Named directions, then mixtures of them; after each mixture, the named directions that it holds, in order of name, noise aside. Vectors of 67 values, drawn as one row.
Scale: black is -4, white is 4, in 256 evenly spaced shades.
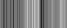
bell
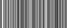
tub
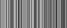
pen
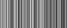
pen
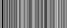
tub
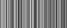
pen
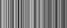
pen, tub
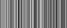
pen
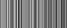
pen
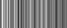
pen, tub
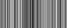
bell, pen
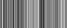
bell, tub
